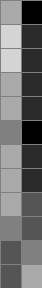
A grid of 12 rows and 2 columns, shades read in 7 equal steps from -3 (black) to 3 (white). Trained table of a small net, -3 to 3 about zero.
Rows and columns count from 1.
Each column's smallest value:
-1 -3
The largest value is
2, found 2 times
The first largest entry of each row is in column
1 1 1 1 1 1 1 1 1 1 2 2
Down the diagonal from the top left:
1 -2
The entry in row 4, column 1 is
1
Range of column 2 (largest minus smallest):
4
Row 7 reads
1 -2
